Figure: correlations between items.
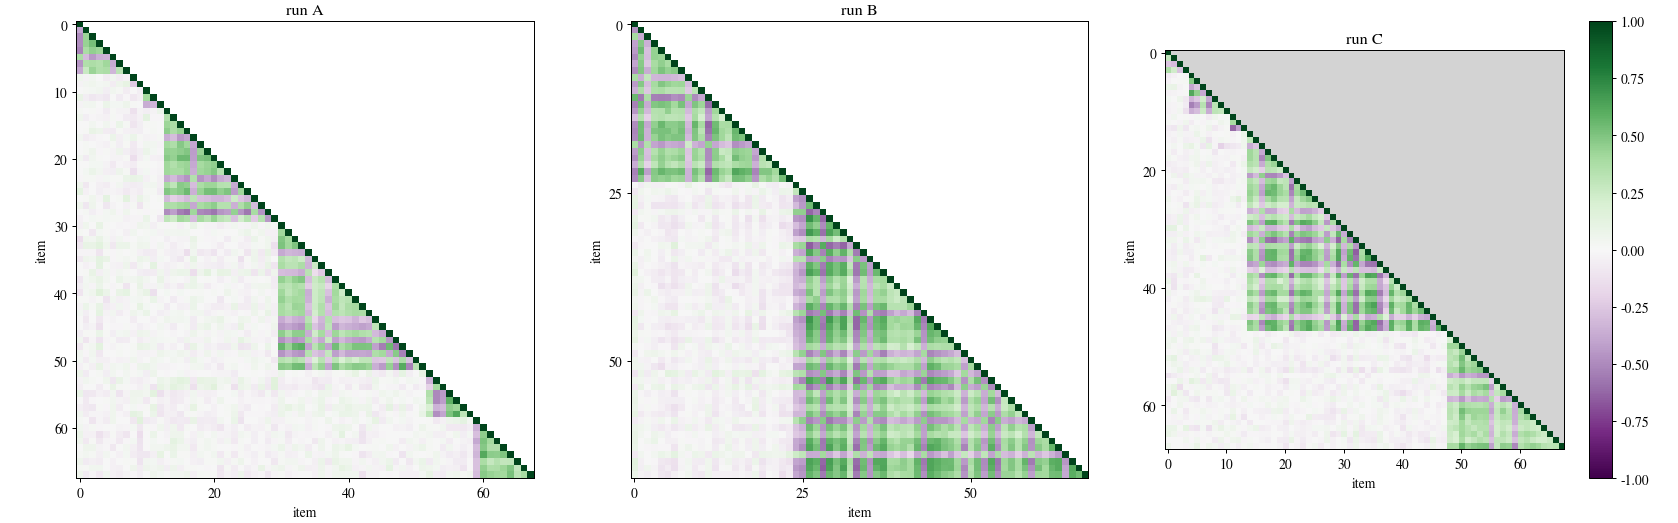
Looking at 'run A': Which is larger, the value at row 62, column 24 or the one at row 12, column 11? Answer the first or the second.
the first
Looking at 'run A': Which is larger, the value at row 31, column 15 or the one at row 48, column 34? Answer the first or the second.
the first
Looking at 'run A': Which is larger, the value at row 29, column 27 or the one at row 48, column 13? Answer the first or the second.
the first
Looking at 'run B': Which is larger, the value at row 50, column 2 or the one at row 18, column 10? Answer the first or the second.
the first
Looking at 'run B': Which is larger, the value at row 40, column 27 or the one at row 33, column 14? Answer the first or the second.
the first
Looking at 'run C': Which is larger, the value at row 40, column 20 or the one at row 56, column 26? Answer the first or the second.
the first
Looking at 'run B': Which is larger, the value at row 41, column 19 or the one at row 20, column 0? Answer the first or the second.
the first
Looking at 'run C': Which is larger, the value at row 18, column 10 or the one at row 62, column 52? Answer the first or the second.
the second
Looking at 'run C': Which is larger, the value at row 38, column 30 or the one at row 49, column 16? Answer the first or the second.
the second
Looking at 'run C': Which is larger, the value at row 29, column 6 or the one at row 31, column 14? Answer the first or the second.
the second
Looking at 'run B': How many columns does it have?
68
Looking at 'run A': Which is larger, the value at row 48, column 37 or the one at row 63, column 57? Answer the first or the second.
the second
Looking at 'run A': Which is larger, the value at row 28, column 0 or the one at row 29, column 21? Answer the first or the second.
the second
